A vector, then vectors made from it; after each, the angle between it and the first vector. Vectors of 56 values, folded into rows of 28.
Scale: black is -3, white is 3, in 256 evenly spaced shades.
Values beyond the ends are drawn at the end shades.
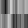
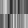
nearly opposite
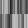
nearly opposite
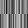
orthogonal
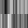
nearly parallel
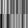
partly opposed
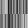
partly opposed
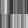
nearly opposite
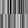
partly opposed
